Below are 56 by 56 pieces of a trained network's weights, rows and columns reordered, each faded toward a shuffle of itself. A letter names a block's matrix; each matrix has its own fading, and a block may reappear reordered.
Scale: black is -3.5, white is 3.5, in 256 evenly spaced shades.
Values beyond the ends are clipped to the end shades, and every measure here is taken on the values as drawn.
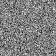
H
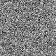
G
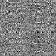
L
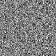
L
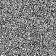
H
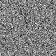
G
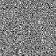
L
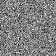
G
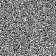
G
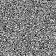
H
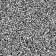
H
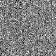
L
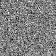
H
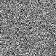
L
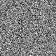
G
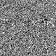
G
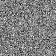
G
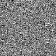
L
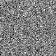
L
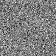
G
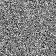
H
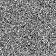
H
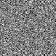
L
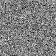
H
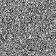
L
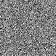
H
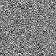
L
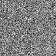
L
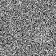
G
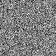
H
